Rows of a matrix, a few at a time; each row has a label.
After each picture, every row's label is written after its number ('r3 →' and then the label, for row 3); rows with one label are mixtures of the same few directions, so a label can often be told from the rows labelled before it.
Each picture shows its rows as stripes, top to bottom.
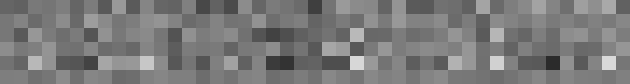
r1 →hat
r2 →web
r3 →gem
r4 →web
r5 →gem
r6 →web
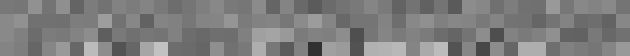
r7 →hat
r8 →hat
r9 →gem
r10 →web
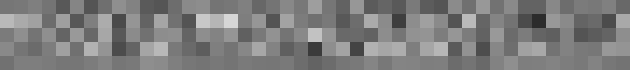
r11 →web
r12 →hat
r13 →hat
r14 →web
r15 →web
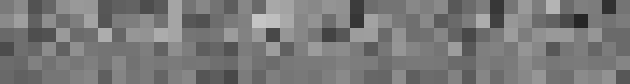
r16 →gem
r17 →gem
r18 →web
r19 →hat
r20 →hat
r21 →hat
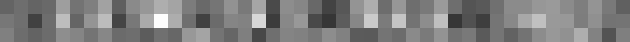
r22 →web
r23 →web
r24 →gem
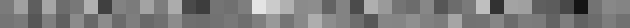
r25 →gem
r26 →hat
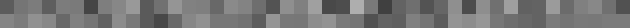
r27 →web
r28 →web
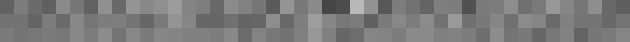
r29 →web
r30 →hat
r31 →hat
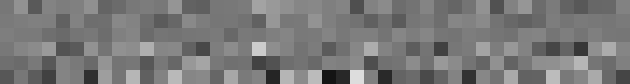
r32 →gem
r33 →web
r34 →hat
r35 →gem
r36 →gem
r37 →web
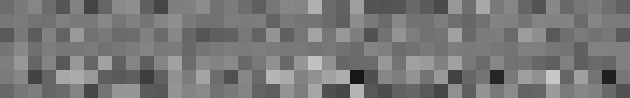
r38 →web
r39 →web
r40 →hat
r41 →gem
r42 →hat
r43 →gem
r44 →web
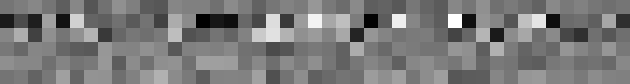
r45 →web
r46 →hat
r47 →gem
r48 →gem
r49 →hat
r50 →web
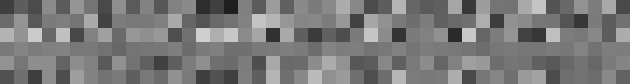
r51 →hat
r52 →gem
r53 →hat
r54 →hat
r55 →web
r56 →hat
